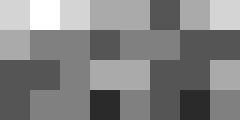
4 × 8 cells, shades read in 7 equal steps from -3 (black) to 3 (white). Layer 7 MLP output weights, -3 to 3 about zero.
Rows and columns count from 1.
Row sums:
11 -2 -1 -6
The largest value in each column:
2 3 2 1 1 0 1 2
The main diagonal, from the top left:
2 0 0 -2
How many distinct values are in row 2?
3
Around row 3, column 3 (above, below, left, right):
0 0 -1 1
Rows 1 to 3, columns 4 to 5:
1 1 / -1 0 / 1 1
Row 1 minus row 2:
1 3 2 2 1 -1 2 3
